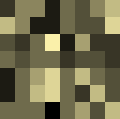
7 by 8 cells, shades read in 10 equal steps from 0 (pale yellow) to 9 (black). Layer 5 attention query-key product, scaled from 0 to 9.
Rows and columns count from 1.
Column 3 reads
4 8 5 5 3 2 5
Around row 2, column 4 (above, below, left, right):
8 0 8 5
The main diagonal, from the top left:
7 4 5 5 5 7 6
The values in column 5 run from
5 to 8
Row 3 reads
6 7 5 0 8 3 7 7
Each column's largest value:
8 7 8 9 8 7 7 7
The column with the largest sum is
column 1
